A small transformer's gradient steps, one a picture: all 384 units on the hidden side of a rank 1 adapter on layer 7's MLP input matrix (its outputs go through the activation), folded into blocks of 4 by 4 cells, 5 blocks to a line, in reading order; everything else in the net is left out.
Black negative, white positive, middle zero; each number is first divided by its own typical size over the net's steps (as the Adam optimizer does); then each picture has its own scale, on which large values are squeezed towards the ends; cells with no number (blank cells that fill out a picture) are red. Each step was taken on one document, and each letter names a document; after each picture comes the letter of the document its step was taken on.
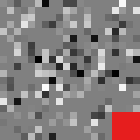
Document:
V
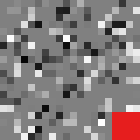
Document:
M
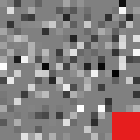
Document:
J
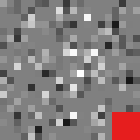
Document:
M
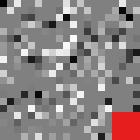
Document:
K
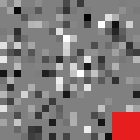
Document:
M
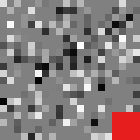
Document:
J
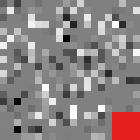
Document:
M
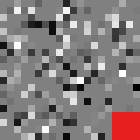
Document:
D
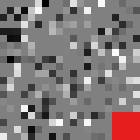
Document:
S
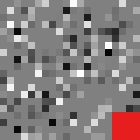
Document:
V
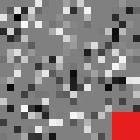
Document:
S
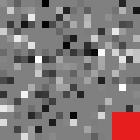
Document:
V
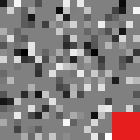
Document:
K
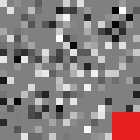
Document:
K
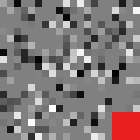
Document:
K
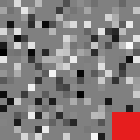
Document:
D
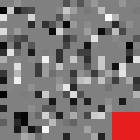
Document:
D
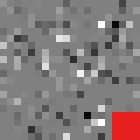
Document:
M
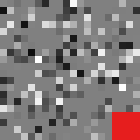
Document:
V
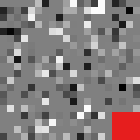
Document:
S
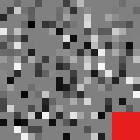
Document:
D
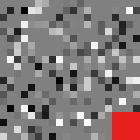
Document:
S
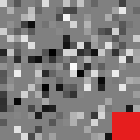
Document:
V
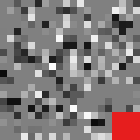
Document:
K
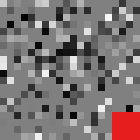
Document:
J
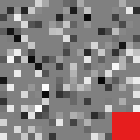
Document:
S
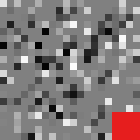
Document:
J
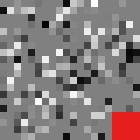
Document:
D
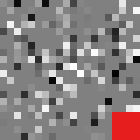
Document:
V
